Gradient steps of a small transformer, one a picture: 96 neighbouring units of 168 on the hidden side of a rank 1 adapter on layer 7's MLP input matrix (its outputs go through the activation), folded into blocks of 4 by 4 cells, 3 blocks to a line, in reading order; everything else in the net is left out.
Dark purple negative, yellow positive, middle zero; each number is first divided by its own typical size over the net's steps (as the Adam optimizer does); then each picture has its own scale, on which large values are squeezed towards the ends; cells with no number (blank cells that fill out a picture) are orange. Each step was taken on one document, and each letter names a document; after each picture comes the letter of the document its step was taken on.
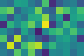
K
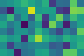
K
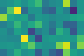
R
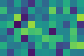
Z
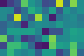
Z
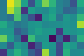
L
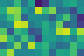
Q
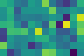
Q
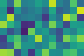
K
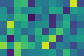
Z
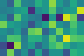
K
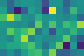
R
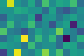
L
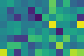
K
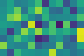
Q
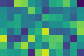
Z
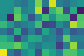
K
